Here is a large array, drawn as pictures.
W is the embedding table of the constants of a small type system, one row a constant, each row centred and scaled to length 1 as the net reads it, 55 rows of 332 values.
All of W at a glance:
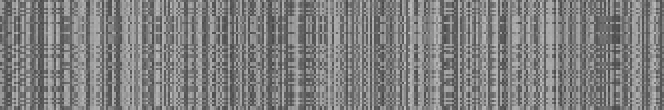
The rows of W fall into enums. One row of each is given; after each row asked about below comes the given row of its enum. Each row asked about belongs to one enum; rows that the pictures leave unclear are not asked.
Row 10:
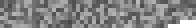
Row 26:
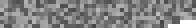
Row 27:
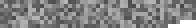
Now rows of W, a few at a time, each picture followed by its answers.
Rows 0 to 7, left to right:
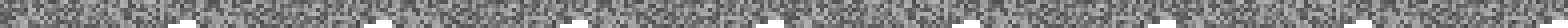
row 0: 27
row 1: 26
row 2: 26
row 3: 26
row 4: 27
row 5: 26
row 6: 27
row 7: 26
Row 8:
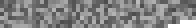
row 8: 10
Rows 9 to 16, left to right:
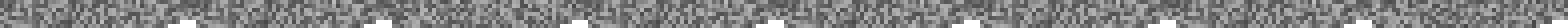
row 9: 10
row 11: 27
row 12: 10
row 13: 10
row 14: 10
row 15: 10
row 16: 26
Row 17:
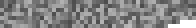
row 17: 10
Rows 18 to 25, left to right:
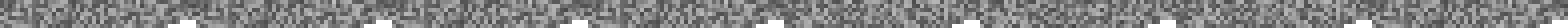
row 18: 10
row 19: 10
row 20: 10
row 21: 10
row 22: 27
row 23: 26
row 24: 27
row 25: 10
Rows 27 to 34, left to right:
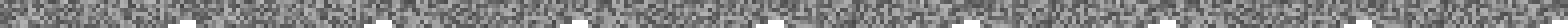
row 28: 27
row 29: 26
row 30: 26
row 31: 10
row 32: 10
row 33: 26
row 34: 10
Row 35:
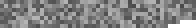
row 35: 27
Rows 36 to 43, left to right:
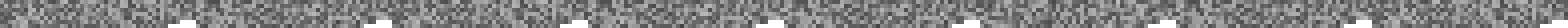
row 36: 27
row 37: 26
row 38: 27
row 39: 26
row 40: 26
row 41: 10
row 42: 26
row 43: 27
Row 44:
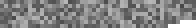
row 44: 27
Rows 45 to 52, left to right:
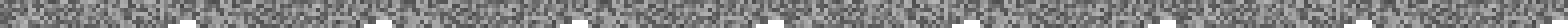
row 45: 27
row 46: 26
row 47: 26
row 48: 26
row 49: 27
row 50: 26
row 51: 27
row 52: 26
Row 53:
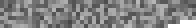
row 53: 10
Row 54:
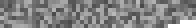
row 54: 10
